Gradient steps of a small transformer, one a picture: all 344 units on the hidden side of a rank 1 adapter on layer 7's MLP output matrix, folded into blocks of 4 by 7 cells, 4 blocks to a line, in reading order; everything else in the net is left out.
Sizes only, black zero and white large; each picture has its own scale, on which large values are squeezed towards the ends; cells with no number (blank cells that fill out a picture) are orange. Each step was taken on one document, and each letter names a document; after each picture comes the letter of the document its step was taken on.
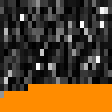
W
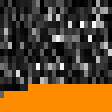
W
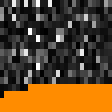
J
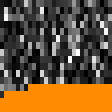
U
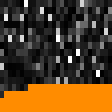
U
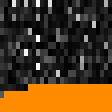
J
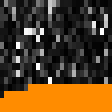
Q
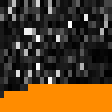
J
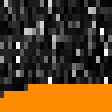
Q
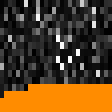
U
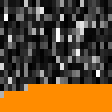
U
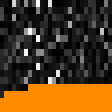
J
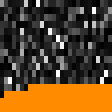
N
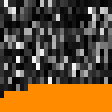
Q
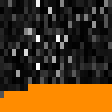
J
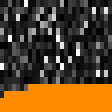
U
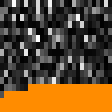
J
